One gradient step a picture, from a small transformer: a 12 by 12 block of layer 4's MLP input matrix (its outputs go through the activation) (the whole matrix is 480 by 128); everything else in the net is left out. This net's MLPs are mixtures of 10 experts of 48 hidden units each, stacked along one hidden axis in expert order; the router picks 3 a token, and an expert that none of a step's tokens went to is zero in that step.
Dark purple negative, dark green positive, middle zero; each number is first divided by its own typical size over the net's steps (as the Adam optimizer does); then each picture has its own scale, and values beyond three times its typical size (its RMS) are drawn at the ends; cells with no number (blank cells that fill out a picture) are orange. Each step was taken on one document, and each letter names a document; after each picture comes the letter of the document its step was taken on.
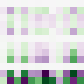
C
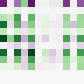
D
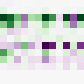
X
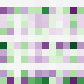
C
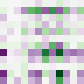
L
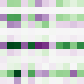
D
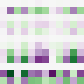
C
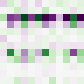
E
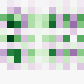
X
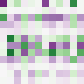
E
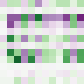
E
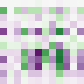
L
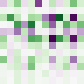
D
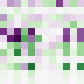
D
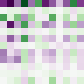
E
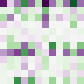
E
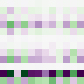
C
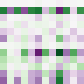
L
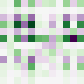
D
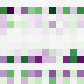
C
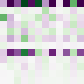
E
